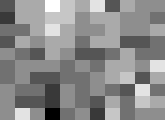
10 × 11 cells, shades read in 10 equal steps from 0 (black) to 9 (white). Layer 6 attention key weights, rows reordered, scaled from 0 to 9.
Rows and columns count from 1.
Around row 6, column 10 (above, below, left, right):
4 3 6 8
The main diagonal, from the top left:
3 6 6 6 5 5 5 4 4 5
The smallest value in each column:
2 3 3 0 4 3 2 3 3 3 4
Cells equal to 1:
0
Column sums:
40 51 46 48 53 45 47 54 49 50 52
